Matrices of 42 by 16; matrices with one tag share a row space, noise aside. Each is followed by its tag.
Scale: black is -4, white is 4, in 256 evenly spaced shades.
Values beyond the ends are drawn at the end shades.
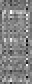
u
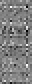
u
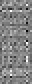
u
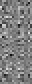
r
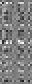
r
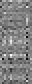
u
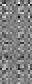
r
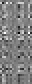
r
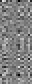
r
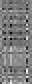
u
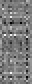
u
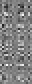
r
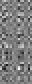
r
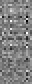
u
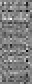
u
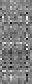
u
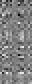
r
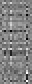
u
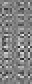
r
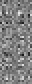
r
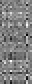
u
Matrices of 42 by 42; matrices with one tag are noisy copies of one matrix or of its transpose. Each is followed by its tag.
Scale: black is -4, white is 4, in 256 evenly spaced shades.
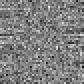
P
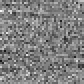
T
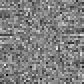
P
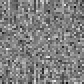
P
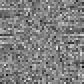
P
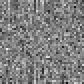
P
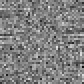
P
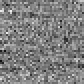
T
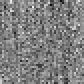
T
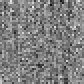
T
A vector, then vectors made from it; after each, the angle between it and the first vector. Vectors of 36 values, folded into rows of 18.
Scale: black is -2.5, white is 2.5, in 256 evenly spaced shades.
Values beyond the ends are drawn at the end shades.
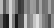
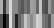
nearly parallel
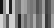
orthogonal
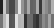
nearly opposite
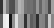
nearly opposite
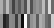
partly aligned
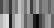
nearly opposite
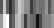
nearly opposite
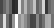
partly opposed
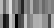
nearly parallel
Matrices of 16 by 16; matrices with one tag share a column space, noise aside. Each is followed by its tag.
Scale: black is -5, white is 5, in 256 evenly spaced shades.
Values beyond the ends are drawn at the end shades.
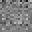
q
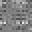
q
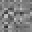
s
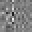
s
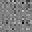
q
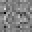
s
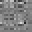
q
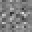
s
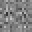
s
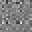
q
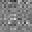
q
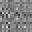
s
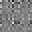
q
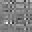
q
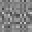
s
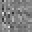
s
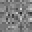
s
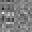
s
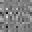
s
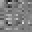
q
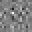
s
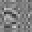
s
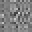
s
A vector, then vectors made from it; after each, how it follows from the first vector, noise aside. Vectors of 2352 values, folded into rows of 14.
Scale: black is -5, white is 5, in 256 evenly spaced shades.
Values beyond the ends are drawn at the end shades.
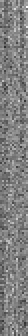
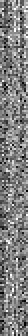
scaled up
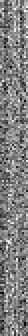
scaled up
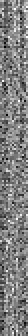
scaled up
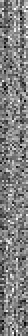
scaled up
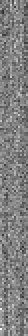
reversed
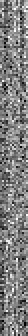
scaled up
